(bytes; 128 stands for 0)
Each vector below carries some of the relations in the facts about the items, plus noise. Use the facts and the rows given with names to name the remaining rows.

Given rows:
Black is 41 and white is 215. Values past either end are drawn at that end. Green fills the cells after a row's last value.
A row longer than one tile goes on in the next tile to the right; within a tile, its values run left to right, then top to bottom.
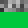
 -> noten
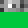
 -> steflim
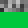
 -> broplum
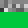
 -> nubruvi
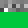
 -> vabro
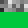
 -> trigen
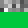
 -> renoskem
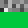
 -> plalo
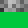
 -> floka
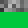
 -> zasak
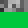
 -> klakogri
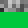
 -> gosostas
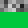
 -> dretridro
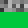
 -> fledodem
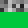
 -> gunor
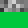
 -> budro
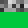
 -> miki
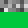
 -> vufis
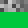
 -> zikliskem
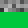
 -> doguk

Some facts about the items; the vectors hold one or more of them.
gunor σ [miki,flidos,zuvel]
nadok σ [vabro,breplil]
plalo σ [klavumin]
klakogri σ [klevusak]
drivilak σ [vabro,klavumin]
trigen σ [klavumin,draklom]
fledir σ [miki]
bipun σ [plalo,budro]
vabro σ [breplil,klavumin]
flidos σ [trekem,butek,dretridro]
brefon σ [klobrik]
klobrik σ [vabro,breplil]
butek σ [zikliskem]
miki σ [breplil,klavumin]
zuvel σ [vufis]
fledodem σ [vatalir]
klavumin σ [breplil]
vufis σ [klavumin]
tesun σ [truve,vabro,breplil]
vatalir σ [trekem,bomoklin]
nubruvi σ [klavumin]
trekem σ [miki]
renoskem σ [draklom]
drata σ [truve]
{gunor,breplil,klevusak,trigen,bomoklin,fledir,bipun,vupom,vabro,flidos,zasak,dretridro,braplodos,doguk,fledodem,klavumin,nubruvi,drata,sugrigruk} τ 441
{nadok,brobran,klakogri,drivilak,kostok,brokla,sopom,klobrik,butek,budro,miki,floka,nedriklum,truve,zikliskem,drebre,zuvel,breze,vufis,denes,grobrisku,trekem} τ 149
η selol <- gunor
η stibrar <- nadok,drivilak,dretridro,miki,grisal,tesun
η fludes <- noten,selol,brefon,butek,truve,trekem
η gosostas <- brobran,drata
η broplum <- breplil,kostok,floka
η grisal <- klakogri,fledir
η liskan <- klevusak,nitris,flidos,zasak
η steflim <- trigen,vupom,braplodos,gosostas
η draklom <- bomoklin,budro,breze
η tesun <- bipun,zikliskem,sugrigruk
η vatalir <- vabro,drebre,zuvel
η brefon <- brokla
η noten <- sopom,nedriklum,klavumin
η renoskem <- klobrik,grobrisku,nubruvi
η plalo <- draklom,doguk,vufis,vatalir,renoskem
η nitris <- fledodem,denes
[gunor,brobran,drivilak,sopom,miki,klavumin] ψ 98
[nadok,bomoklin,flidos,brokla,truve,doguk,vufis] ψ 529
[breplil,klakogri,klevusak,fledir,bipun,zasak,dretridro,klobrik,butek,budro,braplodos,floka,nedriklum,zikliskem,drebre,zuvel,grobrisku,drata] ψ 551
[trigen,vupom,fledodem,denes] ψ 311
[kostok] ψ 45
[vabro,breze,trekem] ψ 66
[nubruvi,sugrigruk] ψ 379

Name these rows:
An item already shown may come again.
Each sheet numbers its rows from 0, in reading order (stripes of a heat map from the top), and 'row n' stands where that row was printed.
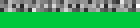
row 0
gunor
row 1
vufis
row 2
gunor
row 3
flidos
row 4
nadok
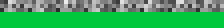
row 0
fledir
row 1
butek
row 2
fludes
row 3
butek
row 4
fledir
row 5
bomoklin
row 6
breplil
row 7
drata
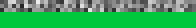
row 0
klavumin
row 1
fludes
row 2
truve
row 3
draklom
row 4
doguk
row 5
bipun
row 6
butek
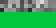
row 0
sugrigruk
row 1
klevusak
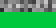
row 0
breze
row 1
brokla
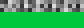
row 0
truve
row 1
drivilak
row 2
gunor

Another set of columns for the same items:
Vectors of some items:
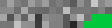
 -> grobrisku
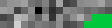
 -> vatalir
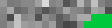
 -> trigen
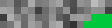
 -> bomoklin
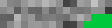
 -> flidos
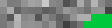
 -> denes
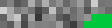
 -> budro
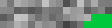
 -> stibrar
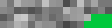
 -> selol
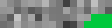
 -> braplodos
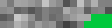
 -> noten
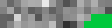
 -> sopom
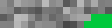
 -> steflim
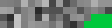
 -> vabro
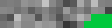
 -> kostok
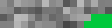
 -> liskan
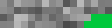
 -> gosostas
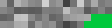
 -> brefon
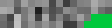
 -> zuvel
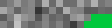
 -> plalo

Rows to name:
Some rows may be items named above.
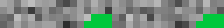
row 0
zikliskem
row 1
breplil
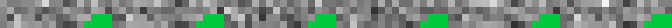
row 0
trigen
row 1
trekem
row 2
budro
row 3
plalo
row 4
truve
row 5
drivilak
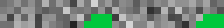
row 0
nubruvi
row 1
draklom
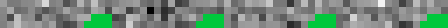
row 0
trigen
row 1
vatalir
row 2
drata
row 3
drivilak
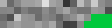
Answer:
nadok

